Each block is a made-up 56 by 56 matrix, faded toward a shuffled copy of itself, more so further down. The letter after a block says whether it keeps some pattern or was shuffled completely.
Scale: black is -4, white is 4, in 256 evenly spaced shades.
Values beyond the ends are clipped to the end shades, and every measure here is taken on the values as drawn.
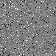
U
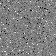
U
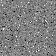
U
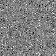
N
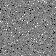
U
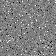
U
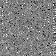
N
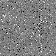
N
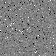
U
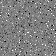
U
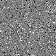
N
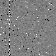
N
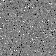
U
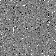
N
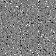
N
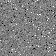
U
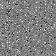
N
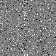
N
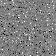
U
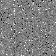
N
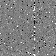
N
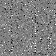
N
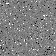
U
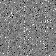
N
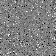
N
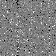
N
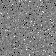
U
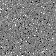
U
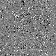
N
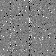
N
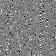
N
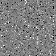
N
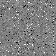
N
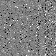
N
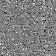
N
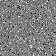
U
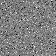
U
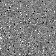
N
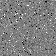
U
